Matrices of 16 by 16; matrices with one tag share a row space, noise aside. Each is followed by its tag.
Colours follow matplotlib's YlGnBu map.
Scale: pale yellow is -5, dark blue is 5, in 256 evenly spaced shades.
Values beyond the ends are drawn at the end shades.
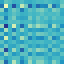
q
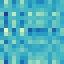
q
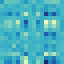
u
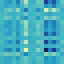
u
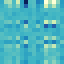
u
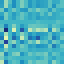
q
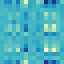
u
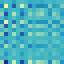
q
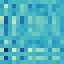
q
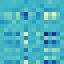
u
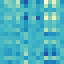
u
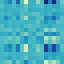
u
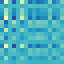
q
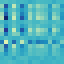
q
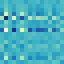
q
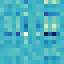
u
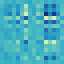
u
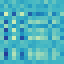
q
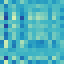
q
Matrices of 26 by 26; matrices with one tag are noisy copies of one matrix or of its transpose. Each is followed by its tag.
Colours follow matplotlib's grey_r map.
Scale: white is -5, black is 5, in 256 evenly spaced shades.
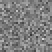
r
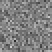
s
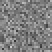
s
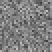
s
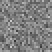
s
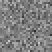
r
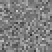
r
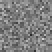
r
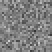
r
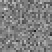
r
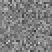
r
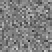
s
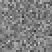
r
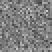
s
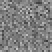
s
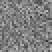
s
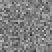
r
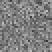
s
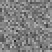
s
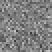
s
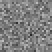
r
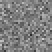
r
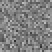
s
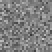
r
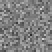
r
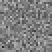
r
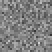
r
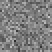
s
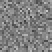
s
